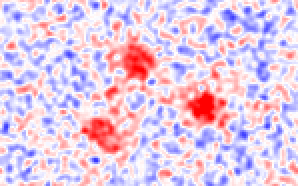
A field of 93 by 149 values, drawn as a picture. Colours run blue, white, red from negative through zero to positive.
Overall the values sit about 50% of the way up the scale. There are no lone odd cells. There are three bumps. Neither half mirrors the other. No overall slope runs across the table. The texture is blotchy.
